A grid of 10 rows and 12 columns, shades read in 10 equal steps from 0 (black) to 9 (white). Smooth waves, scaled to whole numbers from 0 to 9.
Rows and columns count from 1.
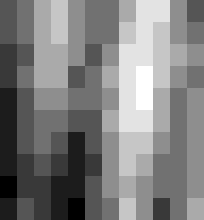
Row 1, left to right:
3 4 6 7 5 4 4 6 8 8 5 3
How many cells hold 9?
2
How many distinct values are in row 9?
7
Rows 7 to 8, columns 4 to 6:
3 1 3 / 2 1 2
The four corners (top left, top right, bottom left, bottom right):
3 3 1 6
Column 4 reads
7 7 6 6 5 4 3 2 1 1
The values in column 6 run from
2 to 4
